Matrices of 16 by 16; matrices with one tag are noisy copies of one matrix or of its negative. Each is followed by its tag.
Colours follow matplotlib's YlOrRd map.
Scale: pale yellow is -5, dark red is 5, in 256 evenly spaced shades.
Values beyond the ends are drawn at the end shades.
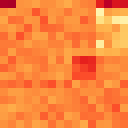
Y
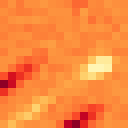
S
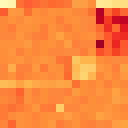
Y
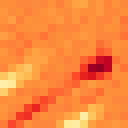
S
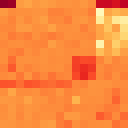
Y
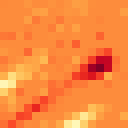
S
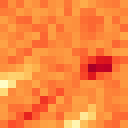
S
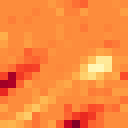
S
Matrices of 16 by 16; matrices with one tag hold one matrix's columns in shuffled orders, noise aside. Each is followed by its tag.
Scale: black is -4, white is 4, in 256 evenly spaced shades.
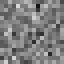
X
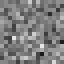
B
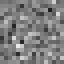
B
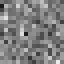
X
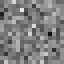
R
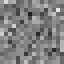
R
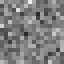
R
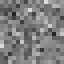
R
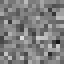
B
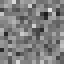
R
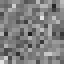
X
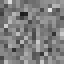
R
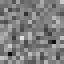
B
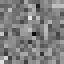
X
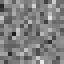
X
